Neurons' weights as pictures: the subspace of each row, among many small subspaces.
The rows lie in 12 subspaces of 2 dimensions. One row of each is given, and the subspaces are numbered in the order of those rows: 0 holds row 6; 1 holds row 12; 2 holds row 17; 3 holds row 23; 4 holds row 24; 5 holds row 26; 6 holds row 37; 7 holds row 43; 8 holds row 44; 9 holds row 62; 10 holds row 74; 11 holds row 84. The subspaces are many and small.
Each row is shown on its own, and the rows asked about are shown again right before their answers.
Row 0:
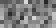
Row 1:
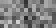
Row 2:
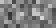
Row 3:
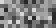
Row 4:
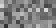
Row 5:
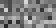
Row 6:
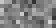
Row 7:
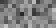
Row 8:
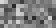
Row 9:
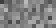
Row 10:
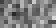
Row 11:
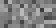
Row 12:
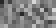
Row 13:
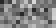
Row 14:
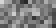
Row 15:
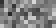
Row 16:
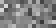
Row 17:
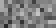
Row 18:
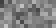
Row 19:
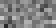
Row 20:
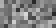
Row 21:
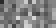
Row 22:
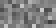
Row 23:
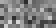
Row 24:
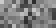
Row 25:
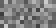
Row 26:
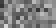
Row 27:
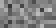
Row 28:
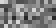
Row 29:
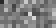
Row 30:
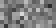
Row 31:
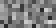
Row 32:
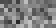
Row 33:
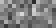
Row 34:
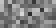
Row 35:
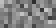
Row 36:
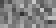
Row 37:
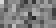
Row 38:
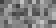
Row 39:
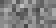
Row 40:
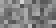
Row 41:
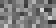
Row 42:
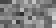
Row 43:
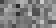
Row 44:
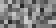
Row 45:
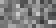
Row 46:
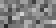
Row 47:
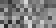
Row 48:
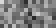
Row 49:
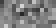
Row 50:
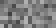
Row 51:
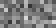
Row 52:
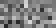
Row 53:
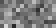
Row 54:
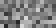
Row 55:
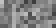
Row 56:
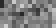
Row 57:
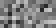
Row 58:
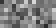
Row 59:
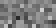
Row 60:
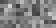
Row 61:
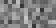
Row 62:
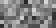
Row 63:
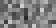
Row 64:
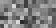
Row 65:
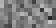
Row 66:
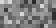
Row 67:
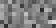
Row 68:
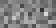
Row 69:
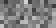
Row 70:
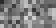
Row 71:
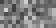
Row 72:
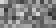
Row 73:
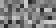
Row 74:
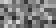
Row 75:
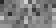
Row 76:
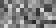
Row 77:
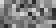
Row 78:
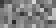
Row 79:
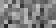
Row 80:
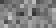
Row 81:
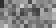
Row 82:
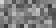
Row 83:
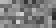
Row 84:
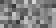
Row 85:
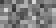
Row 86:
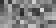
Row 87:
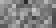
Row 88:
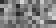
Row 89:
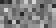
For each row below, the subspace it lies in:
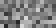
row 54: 11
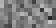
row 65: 1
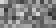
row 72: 7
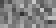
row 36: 1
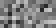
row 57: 3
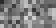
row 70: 4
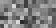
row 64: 11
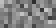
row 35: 1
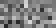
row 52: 3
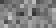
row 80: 10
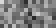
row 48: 6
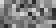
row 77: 4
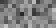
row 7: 10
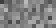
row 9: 1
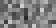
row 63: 8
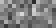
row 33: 10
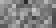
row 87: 9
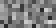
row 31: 0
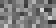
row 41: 1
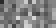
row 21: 6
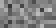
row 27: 2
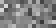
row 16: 7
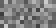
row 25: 9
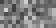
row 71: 4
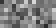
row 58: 11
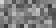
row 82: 9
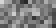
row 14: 9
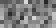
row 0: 9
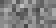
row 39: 11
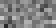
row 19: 10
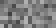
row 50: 11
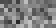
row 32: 10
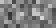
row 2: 10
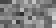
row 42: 0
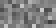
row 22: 0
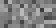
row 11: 2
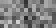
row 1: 4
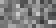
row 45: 7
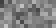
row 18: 5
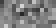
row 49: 4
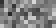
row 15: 6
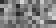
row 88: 7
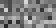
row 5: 3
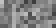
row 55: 6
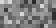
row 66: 1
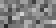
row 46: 10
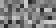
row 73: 3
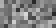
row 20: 6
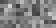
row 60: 7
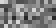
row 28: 7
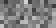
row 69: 9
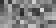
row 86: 2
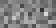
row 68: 7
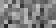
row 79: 8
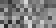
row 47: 4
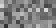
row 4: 5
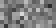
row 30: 5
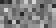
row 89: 1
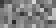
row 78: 1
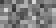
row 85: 11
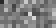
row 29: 6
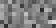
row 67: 0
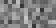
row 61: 8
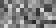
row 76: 2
